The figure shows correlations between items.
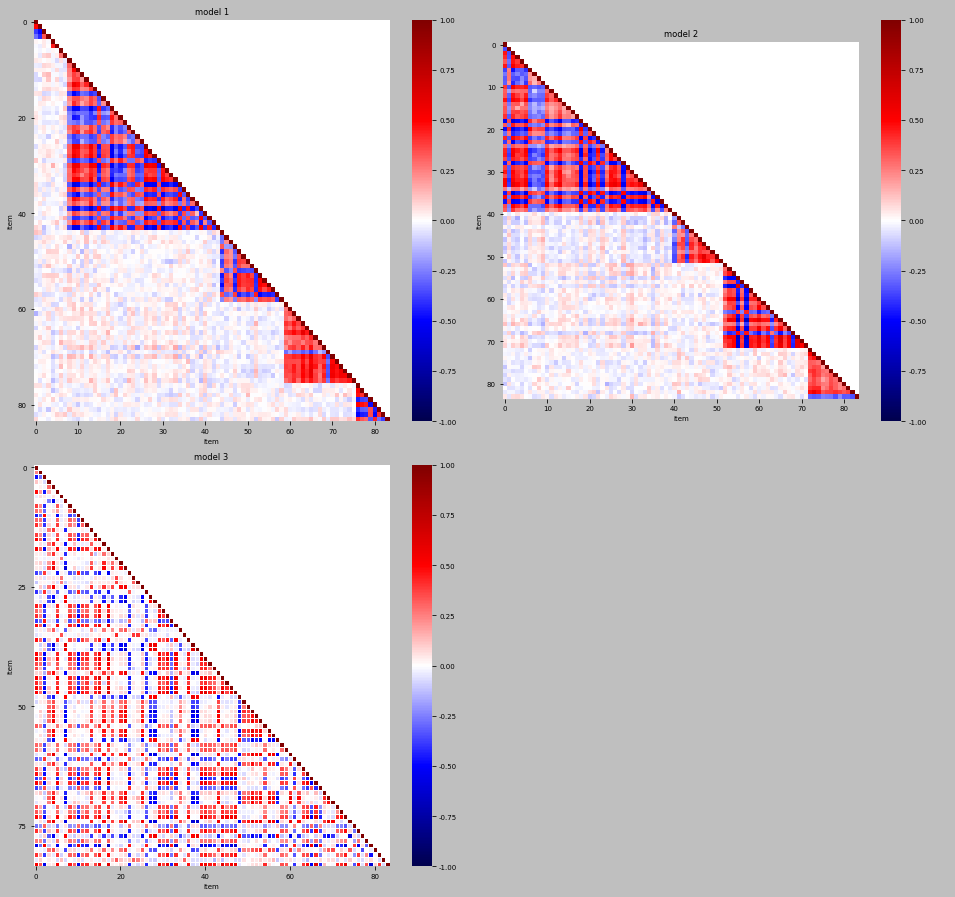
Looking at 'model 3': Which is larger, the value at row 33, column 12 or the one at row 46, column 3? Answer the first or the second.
the first
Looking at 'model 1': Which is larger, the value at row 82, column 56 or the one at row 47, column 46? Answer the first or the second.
the first
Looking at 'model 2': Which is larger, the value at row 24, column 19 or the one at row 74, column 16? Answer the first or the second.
the first
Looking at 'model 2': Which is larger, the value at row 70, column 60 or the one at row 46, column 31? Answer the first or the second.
the first
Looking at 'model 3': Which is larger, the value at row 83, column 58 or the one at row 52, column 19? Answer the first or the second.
the first
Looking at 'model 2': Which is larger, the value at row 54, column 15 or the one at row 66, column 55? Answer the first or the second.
the first
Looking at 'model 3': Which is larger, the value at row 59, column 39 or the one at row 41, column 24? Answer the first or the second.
the first
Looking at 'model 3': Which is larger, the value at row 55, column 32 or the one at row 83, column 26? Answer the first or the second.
the first
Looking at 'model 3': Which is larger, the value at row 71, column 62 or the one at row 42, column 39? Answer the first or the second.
the second
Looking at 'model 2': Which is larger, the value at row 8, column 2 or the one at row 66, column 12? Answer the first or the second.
the second
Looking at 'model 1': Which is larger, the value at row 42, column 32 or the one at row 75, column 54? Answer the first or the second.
the first
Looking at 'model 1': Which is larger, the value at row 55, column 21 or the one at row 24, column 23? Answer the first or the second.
the first
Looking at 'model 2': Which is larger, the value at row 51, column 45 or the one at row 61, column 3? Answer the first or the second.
the first
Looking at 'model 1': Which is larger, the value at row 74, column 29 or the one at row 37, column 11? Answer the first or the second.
the second
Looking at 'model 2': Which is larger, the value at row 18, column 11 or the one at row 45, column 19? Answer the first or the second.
the second
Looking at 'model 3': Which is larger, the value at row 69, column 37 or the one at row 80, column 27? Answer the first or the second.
the second
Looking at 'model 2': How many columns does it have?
84
